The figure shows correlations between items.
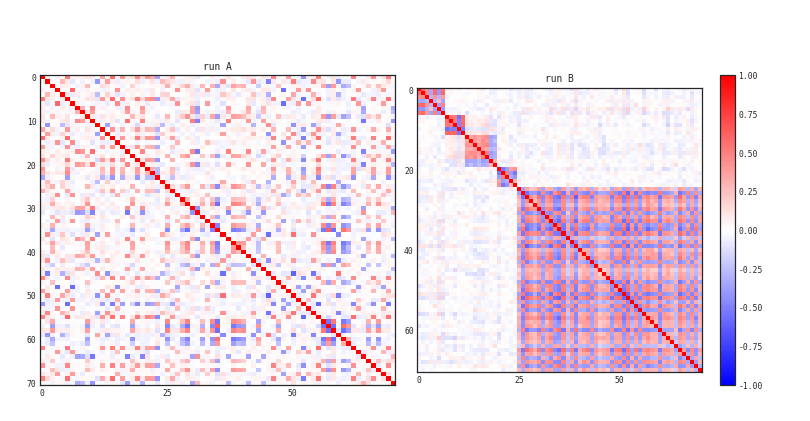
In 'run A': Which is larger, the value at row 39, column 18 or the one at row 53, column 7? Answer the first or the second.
the first
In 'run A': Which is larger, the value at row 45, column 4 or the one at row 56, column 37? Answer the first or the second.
the second
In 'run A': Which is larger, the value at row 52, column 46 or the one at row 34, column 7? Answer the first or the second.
the second
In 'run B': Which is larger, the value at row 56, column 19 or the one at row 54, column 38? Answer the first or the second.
the second
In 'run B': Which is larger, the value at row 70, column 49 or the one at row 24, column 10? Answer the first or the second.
the first
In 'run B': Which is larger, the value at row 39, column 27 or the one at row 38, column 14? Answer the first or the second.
the second
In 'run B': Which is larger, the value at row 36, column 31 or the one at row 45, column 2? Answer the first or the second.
the second
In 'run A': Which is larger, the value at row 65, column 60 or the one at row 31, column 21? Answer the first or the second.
the second
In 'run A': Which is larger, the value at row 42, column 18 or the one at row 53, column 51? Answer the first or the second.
the second
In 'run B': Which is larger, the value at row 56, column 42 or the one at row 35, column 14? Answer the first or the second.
the first
